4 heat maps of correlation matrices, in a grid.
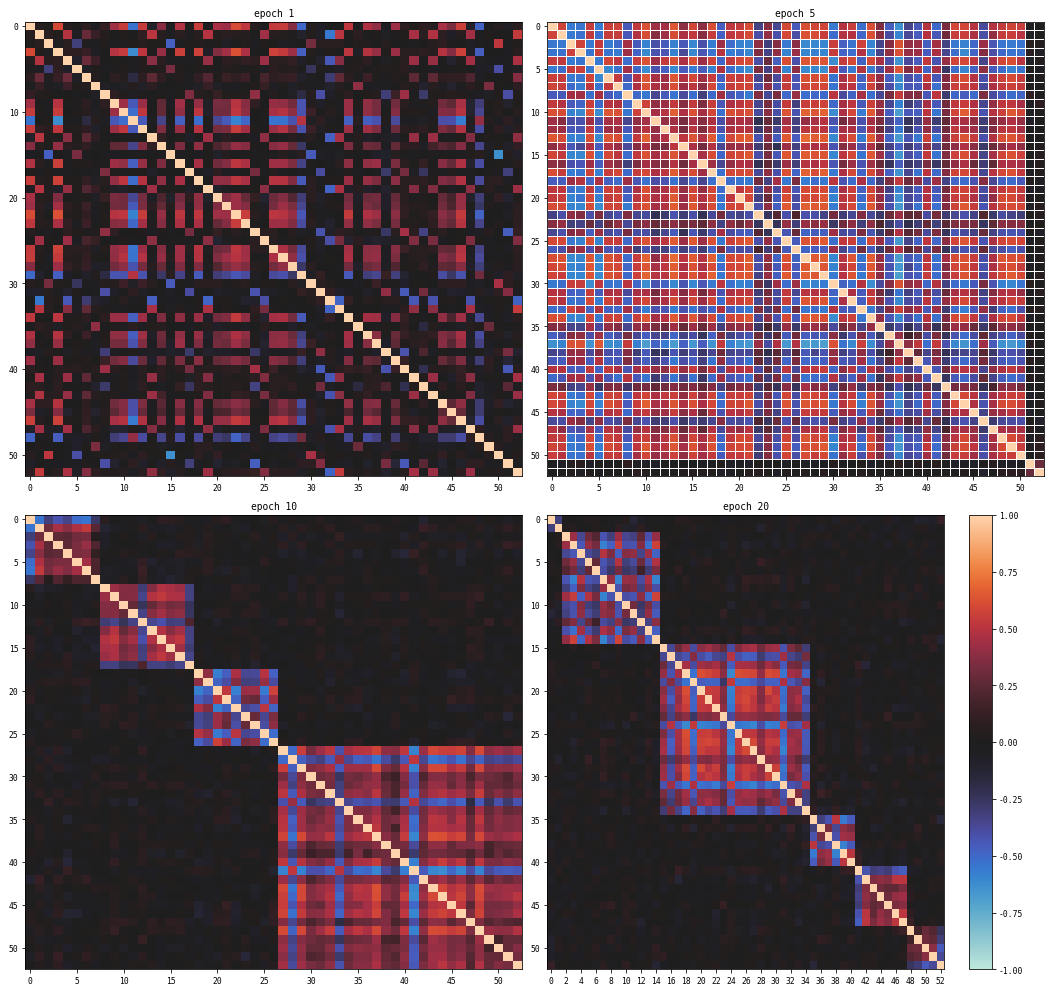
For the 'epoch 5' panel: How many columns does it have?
53
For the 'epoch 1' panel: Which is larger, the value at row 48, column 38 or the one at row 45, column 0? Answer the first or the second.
the second
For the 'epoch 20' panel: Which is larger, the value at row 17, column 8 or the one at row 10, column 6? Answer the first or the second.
the first
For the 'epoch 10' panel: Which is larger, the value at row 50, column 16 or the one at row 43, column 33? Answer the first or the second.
the first
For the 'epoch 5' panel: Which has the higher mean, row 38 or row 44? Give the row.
44
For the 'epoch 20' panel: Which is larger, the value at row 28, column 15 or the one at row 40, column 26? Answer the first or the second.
the first
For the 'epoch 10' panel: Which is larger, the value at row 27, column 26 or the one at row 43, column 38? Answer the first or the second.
the second
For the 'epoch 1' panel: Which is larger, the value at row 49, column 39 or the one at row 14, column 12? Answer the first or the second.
the second
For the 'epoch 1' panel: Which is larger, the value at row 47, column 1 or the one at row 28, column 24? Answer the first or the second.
the first
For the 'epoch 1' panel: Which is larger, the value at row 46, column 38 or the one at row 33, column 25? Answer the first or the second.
the second
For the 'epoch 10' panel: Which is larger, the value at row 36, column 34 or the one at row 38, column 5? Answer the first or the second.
the first
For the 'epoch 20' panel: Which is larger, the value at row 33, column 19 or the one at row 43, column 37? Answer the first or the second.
the second
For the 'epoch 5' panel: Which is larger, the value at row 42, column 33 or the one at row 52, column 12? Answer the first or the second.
the second
